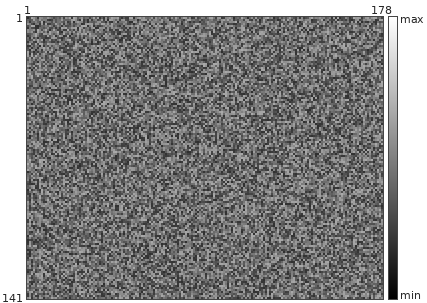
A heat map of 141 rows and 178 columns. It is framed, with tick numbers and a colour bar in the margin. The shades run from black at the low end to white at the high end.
Grain: fine. Average level on the scale: 40%. Histogram: flat. Slope: none.
